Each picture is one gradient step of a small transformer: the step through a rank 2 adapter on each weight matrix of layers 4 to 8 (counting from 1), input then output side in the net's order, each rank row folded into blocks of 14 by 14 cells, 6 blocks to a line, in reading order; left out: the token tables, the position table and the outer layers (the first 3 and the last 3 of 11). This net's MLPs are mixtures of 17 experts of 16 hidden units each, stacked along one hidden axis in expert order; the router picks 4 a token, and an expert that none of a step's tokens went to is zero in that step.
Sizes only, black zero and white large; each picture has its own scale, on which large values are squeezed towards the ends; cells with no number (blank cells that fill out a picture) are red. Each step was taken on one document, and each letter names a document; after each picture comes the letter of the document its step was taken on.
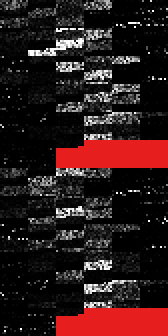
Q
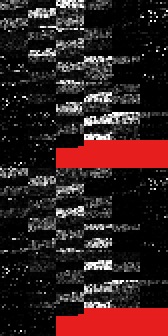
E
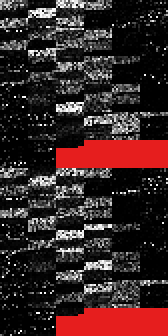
E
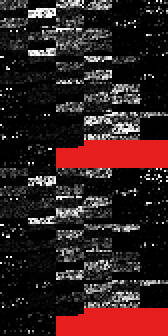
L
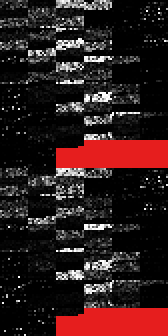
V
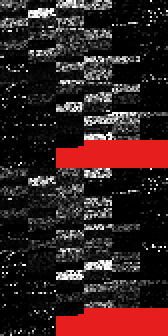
E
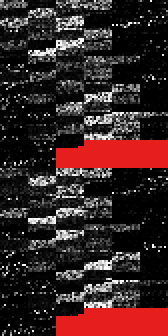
E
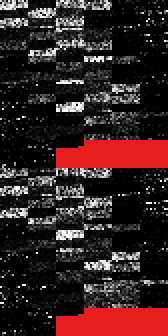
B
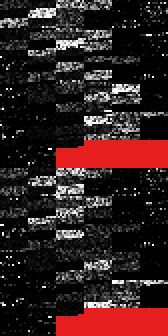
L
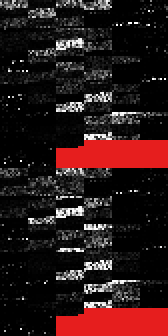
Q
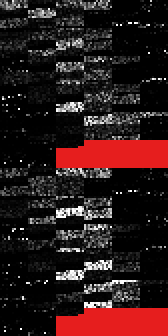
Q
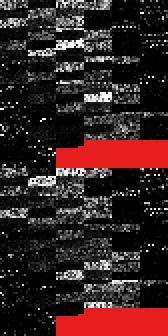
B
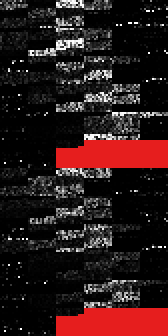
Q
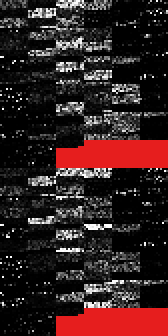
L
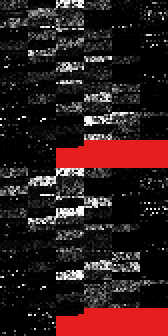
B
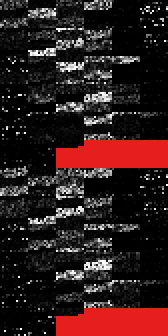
V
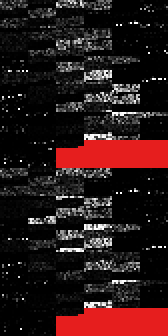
Q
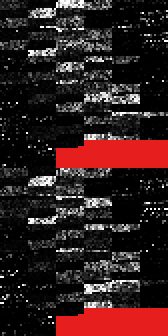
B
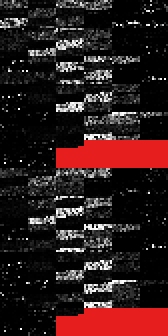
Q
